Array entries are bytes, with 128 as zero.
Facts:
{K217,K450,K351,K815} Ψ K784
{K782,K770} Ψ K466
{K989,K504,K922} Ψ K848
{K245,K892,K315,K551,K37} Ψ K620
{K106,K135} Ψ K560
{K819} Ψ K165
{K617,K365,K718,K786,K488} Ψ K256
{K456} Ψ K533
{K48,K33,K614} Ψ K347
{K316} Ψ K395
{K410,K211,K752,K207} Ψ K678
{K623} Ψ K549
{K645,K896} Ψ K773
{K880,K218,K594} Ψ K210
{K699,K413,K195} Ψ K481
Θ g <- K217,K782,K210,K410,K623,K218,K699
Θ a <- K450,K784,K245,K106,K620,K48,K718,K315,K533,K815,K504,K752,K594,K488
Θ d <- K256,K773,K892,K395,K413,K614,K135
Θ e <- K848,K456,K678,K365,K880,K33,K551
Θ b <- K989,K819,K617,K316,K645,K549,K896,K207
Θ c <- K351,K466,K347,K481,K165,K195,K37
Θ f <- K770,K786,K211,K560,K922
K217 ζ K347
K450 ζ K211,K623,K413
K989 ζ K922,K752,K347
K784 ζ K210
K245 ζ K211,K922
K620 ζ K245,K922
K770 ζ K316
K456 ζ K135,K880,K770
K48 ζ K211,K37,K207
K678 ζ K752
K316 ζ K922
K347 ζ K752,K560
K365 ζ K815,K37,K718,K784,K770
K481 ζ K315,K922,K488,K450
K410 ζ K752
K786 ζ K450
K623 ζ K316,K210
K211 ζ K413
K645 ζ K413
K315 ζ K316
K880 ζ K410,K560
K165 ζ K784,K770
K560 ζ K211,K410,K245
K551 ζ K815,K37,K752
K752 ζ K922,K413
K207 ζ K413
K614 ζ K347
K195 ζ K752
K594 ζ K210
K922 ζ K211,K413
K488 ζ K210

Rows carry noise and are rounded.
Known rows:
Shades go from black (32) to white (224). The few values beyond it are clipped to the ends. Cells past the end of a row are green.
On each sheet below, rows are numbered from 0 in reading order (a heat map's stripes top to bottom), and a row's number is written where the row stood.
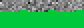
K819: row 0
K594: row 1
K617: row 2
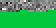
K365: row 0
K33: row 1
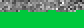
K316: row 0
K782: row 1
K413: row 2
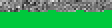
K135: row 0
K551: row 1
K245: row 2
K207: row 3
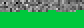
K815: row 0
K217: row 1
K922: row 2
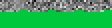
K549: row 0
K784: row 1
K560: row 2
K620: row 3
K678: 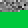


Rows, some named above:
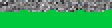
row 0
K989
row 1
K848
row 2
K165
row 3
K786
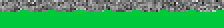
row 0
K880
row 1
K989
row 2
K880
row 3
K922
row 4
K195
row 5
K770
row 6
K48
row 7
K620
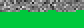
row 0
K560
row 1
K37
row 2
K245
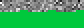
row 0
K773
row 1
K256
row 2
K481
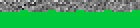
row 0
K678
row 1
K989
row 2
K614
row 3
K450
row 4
K315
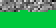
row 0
K456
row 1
K210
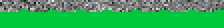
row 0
K347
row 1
K365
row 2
K645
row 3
K466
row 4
K488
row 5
K718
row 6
K245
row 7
K623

